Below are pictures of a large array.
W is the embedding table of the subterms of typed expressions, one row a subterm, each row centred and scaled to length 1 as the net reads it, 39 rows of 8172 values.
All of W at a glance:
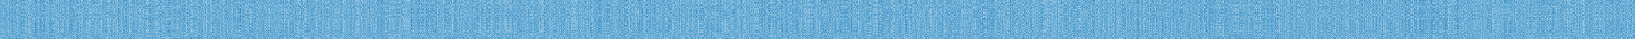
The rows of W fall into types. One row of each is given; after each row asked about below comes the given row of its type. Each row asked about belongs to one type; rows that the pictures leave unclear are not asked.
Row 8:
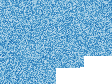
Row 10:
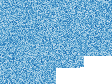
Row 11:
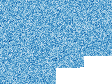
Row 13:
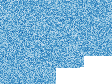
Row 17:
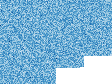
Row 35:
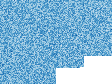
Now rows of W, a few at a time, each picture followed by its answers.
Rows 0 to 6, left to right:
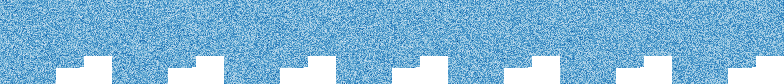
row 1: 8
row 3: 13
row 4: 17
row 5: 10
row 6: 8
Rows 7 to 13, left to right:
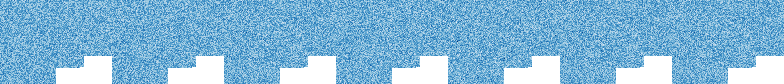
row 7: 35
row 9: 13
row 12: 13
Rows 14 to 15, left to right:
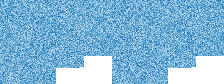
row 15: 11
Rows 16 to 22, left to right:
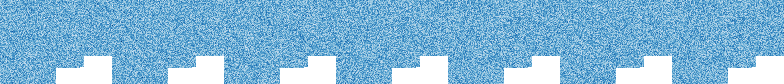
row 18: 8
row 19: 8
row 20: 13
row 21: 17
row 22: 13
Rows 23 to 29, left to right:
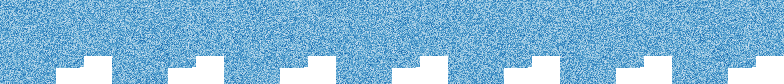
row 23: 35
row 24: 35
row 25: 8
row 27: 35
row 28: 8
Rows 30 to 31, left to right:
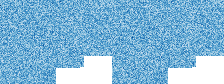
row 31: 10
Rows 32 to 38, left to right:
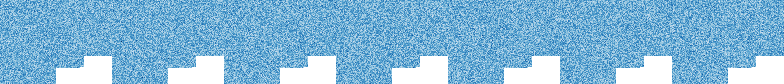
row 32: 35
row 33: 17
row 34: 11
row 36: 11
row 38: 13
